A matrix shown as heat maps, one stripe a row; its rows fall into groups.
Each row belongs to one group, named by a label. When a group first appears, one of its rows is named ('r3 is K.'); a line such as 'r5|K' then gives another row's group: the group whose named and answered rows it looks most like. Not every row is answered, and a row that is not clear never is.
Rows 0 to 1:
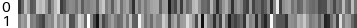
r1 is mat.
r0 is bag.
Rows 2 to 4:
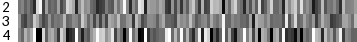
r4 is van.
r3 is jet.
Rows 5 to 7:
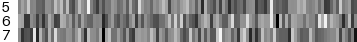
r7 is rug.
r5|mat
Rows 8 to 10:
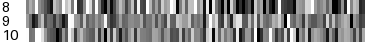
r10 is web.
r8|mat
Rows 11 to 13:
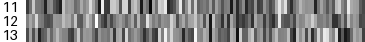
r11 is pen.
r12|mat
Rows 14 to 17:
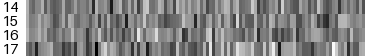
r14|rug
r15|web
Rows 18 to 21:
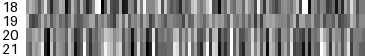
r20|van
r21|van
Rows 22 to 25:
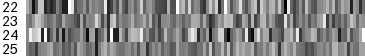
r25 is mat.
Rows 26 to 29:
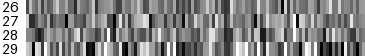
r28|bag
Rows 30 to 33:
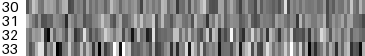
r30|bag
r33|web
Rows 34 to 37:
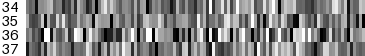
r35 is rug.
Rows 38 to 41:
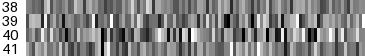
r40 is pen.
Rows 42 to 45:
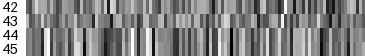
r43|rug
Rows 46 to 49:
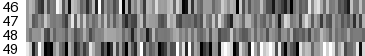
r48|van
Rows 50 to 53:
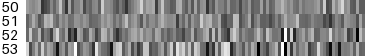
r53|rug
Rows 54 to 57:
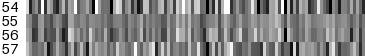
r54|rug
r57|jet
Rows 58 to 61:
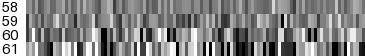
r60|pen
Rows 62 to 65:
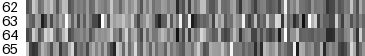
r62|bag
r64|bag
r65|jet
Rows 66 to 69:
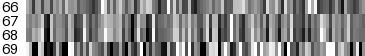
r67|van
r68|van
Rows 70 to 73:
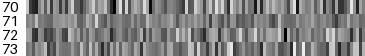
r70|jet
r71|mat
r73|jet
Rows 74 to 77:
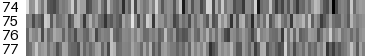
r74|web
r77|bag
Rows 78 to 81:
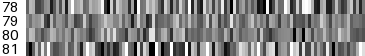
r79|van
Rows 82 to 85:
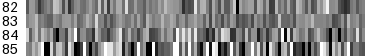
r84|rug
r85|van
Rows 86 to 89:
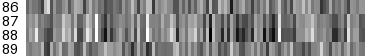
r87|mat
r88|mat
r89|van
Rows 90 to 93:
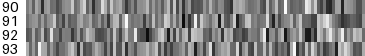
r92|pen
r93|web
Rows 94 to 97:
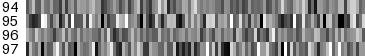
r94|pen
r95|jet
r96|web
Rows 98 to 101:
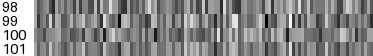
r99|rug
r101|rug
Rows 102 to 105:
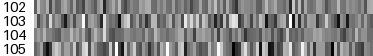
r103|rug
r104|mat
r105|bag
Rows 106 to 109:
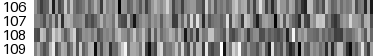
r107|web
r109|jet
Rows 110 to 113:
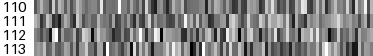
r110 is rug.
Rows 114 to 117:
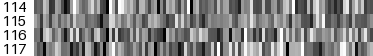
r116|web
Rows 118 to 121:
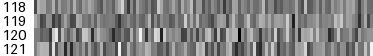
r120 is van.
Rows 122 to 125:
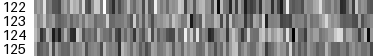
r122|mat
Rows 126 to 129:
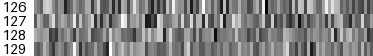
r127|jet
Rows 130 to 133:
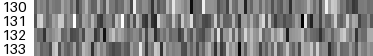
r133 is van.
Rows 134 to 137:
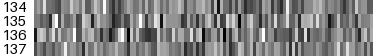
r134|mat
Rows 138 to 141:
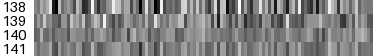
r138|van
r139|mat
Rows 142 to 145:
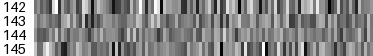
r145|web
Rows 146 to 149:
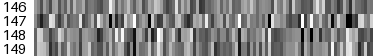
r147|jet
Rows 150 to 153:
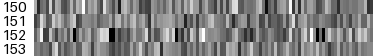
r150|rug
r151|bag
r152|pen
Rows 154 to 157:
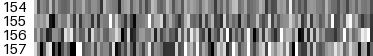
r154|rug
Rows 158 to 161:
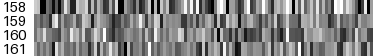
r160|mat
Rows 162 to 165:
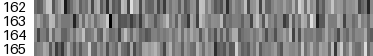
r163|pen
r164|rug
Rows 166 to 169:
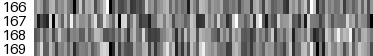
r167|rug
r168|pen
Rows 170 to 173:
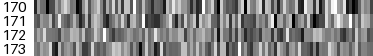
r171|pen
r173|van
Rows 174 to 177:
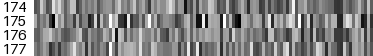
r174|bag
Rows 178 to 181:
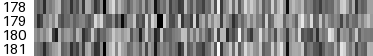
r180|van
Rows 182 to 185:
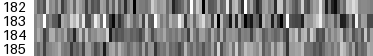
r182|web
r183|mat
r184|pen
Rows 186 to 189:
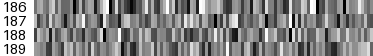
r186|pen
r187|rug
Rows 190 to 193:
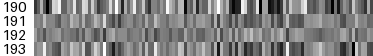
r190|bag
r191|mat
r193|mat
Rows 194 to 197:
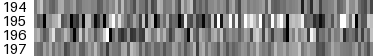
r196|pen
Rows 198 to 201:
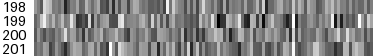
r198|web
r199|bag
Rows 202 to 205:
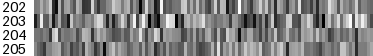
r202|van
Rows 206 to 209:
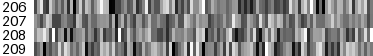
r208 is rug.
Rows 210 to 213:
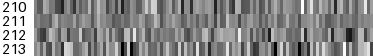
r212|jet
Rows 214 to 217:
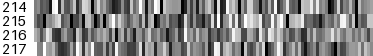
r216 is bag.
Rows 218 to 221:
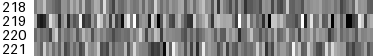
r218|mat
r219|jet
